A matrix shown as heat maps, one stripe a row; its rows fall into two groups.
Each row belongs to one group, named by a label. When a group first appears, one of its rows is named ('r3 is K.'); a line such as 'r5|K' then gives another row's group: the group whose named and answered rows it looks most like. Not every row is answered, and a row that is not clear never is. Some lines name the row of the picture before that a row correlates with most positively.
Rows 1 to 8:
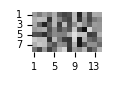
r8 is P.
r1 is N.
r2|N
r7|N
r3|P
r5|P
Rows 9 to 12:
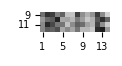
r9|P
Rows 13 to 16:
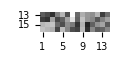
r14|P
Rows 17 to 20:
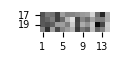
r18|P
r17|P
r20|P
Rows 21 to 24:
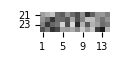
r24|P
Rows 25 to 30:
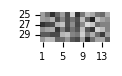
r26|N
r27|P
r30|N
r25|P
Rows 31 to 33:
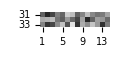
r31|P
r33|P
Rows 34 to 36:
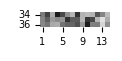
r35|N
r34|P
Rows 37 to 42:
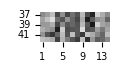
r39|N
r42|N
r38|N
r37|N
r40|N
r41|P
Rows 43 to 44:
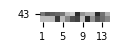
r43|P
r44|N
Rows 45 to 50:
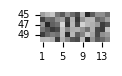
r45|N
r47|P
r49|P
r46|P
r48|P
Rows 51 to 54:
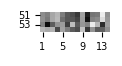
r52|N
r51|N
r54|N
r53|P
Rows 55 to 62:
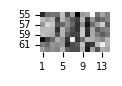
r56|N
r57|N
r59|N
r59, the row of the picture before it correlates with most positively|54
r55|P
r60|P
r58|N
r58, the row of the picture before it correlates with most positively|54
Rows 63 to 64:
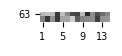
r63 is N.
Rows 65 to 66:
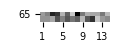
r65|P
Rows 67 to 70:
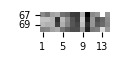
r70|N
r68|N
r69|N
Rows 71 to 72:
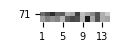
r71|P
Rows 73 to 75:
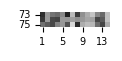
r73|P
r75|P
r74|P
